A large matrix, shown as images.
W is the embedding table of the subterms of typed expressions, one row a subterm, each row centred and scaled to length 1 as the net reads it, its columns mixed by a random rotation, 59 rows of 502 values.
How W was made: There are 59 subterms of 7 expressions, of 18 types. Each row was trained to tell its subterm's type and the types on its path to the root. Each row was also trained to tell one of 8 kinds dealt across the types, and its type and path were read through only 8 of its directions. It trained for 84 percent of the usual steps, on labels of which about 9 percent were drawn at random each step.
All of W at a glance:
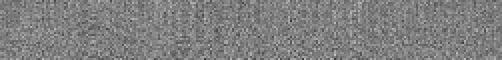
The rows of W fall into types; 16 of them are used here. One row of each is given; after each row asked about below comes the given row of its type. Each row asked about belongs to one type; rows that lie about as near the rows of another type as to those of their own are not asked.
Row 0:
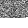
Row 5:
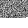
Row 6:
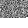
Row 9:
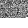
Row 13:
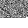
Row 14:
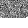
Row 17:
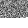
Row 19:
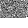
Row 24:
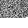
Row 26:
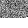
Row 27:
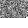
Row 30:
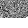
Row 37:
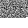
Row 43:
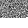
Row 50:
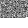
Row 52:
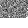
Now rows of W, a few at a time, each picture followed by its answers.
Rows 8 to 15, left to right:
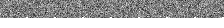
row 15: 5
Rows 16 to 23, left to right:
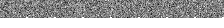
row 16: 50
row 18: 9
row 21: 0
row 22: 27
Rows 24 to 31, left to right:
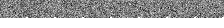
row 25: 27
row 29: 30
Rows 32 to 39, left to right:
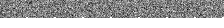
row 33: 17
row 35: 50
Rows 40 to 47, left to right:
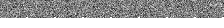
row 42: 0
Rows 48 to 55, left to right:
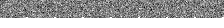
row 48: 5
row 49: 24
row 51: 0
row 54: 52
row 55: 17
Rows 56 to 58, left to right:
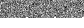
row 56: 9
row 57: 27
